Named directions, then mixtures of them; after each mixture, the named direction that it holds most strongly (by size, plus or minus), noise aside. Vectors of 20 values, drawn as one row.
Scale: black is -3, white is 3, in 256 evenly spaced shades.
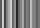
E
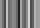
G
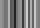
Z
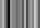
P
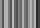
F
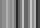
F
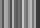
F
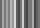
Z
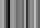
P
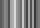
Z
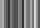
P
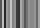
E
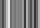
P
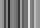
G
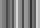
F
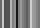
E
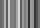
G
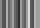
G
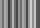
F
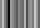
P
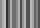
G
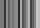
G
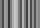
Z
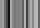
P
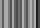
F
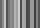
G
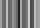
G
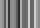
G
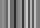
Z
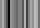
P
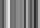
P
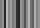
G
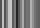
E
